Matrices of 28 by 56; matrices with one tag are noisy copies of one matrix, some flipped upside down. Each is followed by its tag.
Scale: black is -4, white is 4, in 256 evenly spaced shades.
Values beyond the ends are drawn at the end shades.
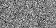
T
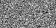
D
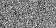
T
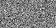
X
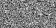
D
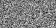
D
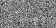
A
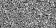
D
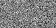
A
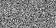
X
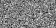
D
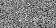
A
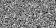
D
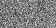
T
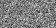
D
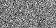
T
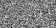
D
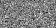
D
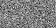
X
